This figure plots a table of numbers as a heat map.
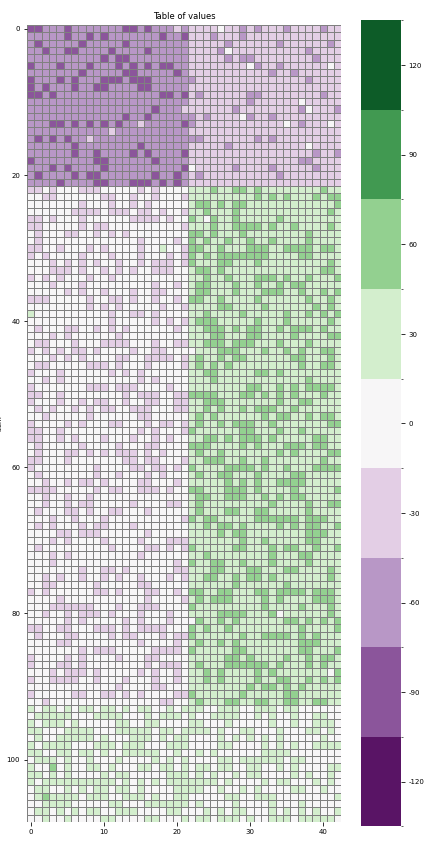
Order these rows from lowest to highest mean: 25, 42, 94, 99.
25, 99, 94, 42
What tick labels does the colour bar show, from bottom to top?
-120, -90, -60, -30, 0, 30, 60, 90, 120
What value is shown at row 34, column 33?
60
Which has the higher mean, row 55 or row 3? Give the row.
55
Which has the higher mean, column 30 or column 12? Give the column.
30
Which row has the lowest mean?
7
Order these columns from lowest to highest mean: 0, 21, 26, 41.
0, 21, 41, 26
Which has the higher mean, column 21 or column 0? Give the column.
21
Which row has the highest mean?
67
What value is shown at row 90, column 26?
30
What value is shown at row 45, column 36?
60
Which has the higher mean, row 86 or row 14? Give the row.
86
